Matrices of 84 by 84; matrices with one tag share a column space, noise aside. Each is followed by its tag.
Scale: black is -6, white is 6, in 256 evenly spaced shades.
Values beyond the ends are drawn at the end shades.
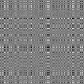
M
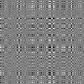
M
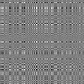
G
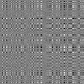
M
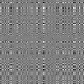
G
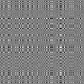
M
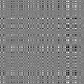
M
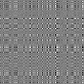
M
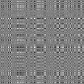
M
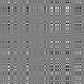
G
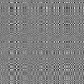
G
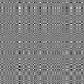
G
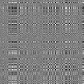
G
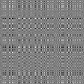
M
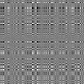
G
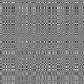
G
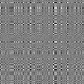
G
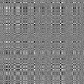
G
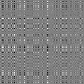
M
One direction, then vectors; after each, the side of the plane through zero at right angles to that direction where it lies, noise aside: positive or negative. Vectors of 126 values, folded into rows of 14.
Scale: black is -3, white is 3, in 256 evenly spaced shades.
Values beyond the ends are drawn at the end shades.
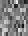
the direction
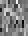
positive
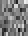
negative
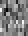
negative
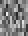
negative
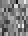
negative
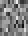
positive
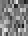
positive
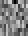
negative
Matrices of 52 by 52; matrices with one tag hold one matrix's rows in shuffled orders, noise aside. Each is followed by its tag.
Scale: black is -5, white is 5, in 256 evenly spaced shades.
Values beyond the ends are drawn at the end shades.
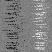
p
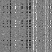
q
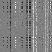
q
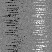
p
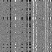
q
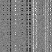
q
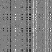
q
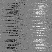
p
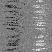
p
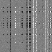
q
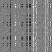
q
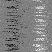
p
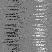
p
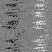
p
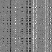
q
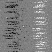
p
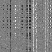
q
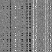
q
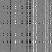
q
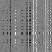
q
